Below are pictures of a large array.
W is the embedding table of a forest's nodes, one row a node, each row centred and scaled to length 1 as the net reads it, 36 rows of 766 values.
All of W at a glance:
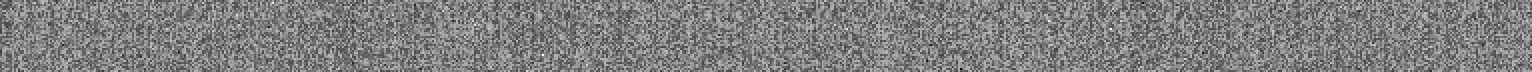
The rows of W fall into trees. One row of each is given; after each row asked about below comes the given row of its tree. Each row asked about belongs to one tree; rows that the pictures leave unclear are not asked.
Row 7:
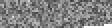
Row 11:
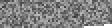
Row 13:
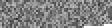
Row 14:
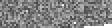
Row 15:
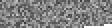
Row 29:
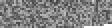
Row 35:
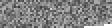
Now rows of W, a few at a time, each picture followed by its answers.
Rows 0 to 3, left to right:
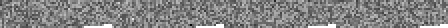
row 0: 13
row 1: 11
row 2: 14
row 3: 11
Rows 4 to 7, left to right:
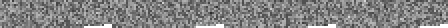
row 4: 11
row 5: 35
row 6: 7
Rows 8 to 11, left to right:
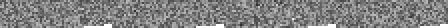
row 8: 7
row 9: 15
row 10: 29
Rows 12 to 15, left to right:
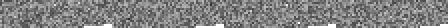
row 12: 13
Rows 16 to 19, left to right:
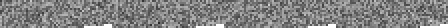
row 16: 13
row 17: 35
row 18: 11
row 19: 35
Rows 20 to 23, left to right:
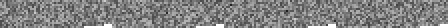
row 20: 14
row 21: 7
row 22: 11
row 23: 29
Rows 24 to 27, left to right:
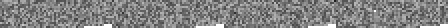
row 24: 15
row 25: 35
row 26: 35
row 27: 14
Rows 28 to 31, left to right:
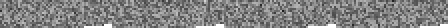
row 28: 14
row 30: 13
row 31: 7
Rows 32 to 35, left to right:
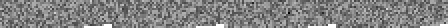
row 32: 13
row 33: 14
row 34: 7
